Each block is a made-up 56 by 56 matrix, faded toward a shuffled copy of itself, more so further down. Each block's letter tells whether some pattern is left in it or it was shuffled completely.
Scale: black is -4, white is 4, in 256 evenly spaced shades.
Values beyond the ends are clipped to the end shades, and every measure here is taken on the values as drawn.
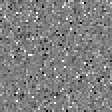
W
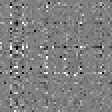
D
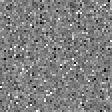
W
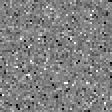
W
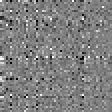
D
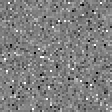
W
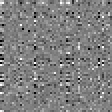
D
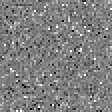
W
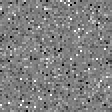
W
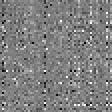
D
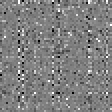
D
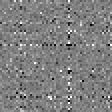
D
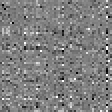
D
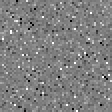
W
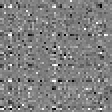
D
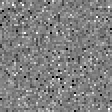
W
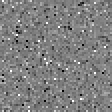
W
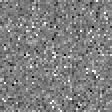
W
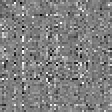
D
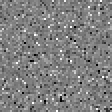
W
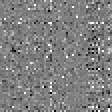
D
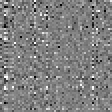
D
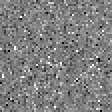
W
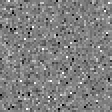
W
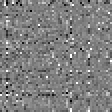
D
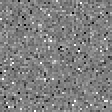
W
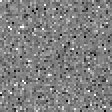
W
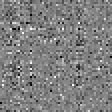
D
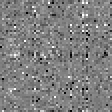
D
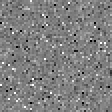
W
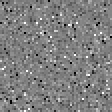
W
